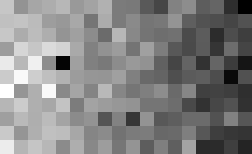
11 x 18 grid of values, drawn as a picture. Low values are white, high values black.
No regular stripes run through it. There is an overall slope up to the right. The middle left is the roughest part. The values follow a bell shape.
